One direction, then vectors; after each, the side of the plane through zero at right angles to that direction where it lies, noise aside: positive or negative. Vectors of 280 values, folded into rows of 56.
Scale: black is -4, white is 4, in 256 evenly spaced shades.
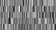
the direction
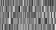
negative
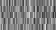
positive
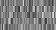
negative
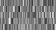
negative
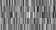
positive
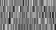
positive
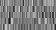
positive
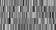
positive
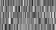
negative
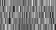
positive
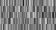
positive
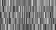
positive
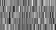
positive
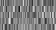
negative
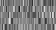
negative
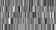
negative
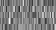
negative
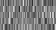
negative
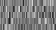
positive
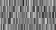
positive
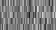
negative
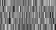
positive
